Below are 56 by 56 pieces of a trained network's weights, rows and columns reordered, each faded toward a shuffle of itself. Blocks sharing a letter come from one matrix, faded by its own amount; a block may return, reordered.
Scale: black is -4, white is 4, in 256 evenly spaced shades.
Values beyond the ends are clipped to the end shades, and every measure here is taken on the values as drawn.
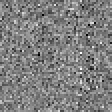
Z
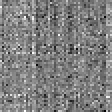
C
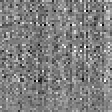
C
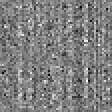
C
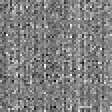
C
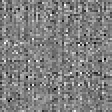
C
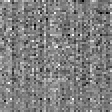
C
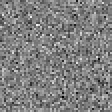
Z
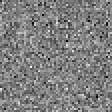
Z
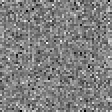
Z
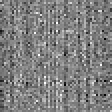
C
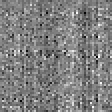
C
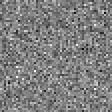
Z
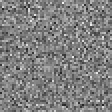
Z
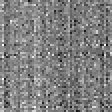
C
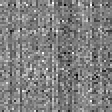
C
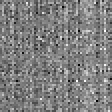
C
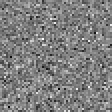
Z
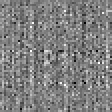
C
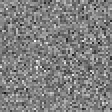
Z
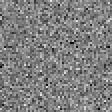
Z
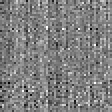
C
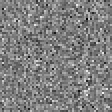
Z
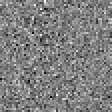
Z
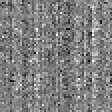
C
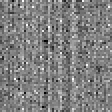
C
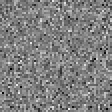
Z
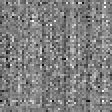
C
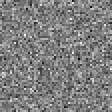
Z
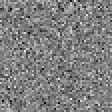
Z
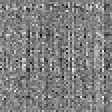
C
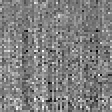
C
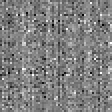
C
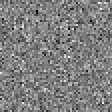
Z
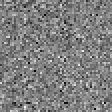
Z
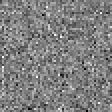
Z
